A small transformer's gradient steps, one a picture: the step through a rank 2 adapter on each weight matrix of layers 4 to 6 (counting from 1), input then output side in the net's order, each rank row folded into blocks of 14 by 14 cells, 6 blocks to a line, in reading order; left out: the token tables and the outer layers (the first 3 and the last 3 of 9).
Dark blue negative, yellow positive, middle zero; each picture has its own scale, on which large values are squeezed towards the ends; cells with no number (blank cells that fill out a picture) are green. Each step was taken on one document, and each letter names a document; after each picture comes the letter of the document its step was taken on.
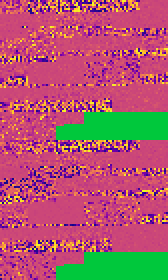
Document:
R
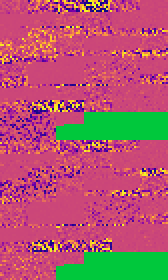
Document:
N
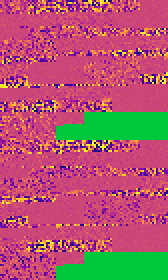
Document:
R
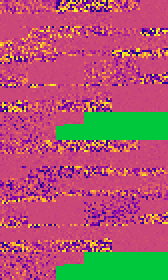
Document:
N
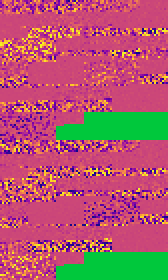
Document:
N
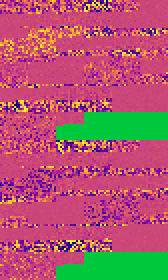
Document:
N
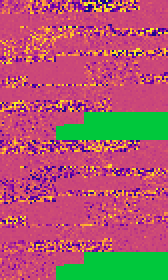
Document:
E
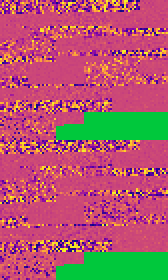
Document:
E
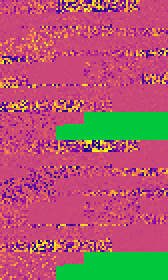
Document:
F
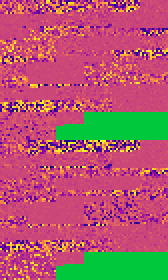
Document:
E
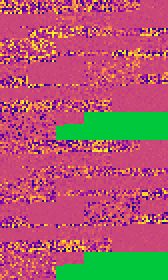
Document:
R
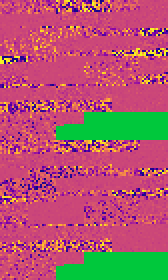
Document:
F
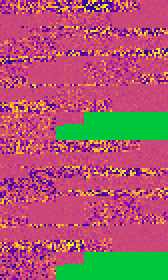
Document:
R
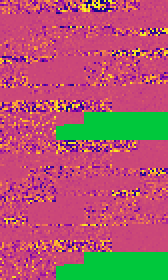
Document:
F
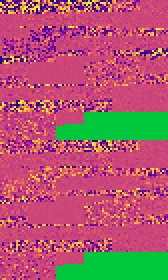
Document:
E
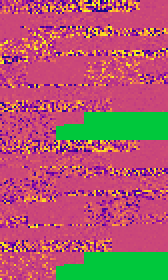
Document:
R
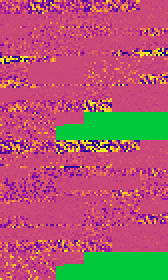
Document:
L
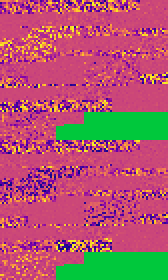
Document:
N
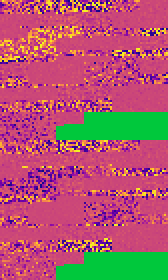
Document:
N
